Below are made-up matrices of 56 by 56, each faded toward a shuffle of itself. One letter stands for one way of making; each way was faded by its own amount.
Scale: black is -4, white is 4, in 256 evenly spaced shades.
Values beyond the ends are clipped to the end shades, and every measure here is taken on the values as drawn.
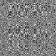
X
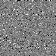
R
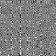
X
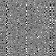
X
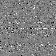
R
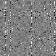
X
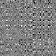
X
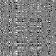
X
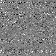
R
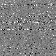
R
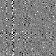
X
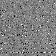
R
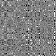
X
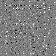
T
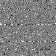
R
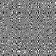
X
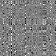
X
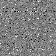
R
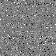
R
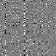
X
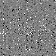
T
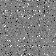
T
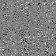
T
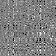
X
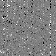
T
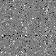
T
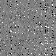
T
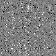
T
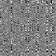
X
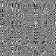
X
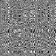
X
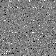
R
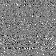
R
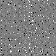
T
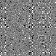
X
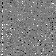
T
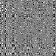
X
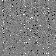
T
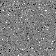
R
